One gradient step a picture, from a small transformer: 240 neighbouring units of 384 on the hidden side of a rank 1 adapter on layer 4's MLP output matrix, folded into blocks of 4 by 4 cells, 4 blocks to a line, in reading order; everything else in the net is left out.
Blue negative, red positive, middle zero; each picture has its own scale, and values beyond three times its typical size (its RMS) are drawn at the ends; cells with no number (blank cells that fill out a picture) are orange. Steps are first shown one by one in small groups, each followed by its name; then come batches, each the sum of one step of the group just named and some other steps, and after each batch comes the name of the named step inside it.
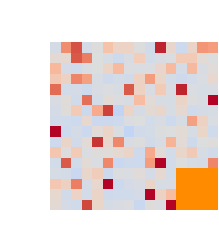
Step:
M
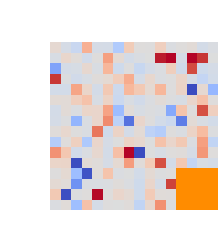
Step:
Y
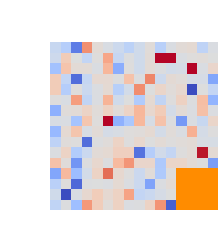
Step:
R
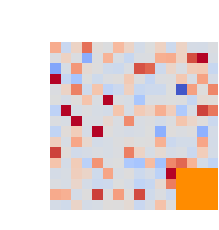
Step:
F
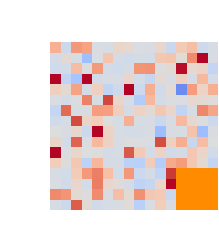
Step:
F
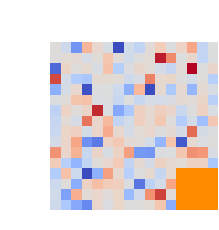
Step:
R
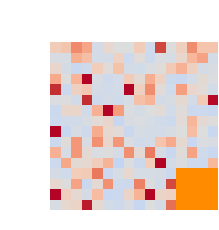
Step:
M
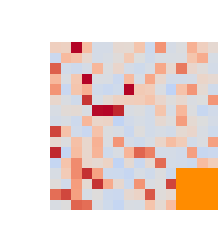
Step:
M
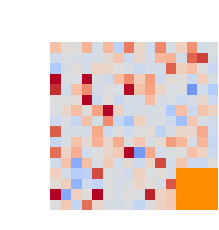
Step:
Y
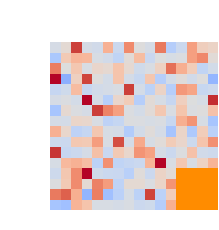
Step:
M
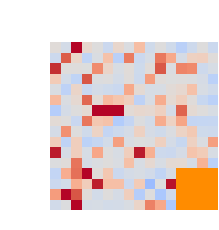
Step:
R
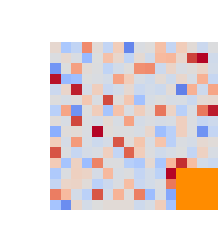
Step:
F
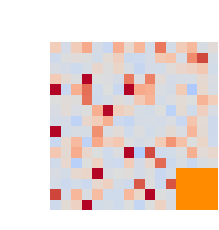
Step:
Y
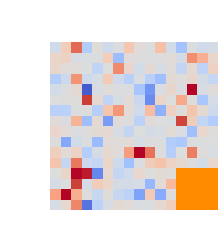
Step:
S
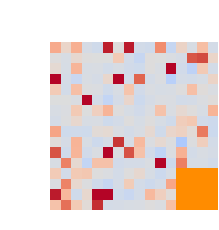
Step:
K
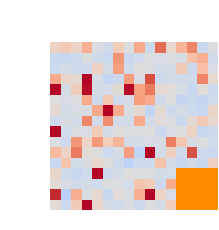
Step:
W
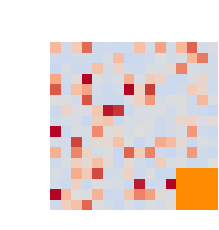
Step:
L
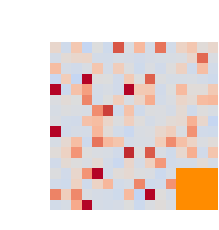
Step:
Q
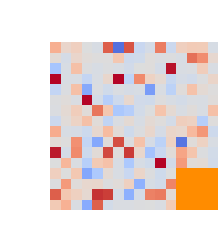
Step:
K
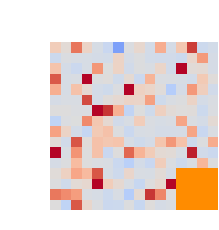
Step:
W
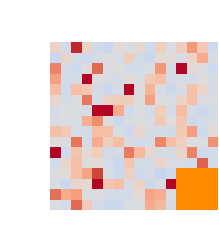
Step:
L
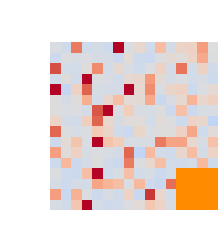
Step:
Q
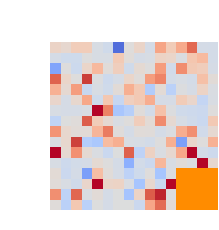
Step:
W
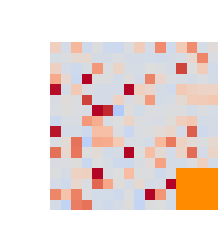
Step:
Q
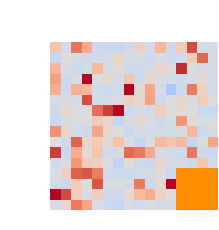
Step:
L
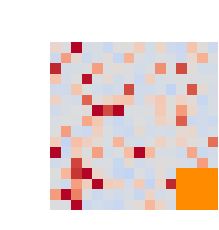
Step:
S
